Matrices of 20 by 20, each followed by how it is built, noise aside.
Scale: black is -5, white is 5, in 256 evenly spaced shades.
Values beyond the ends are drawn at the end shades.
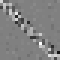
banded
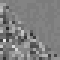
lower triangular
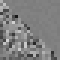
lower triangular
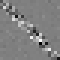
banded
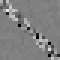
banded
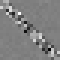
banded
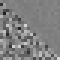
lower triangular
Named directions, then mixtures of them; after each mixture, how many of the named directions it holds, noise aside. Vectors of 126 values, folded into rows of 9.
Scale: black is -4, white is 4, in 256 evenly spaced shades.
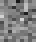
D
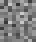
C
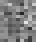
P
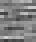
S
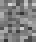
three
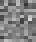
three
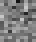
one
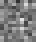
two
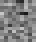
three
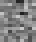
three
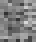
two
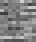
one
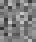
one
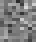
two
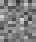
two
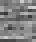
one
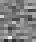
two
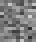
three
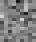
one
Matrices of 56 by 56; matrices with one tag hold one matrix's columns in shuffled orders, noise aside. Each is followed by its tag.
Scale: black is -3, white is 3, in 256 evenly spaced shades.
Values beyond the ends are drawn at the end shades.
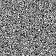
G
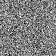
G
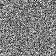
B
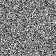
G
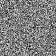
B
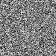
B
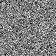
G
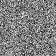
G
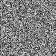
B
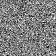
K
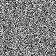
B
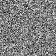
B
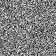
G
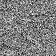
K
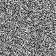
B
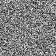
B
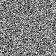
B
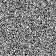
G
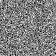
G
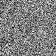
B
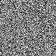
B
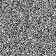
G
